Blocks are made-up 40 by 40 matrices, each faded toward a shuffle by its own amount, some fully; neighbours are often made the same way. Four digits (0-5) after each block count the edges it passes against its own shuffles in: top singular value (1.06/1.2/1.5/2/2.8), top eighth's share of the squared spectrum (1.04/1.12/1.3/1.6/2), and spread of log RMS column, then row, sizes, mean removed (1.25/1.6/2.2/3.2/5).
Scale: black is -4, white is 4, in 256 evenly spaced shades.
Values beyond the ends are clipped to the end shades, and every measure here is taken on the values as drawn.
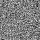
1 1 0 0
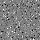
1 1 0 0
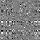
4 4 2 2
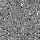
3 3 0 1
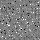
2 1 0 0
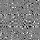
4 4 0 2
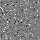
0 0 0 0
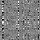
4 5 3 1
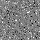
0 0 0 0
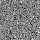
2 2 0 0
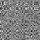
4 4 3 2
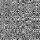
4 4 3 2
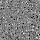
2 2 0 0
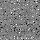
2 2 1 0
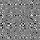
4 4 2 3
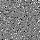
2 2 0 1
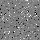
1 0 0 0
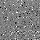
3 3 0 1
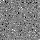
2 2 0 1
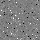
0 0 0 0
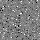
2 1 0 0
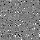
3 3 1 1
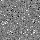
1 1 0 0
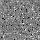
1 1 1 0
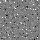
2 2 0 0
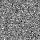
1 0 0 0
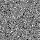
0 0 0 0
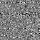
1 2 0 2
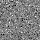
0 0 0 0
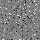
1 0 0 0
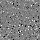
1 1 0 1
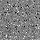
2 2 0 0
